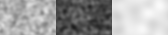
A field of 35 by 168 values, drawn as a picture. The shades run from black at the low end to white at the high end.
The table splits into one row of 3 panels. Panel 1,1: high, blotchy. Panel 1,2: low, blotchy. Panel 1,3: very high, smooth, faint in contrast.
